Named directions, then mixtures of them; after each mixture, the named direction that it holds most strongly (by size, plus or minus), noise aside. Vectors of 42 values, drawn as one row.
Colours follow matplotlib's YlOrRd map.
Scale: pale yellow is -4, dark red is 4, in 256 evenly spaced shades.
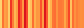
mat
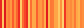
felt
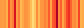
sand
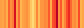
sand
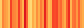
mat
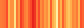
sand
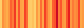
sand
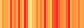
mat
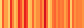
mat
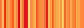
felt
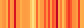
sand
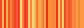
felt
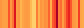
sand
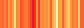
sand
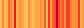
sand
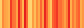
mat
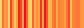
mat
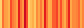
mat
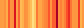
sand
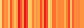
mat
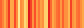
mat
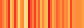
mat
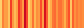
mat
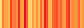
mat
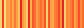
felt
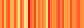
felt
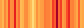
sand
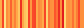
felt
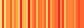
felt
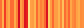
felt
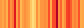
sand
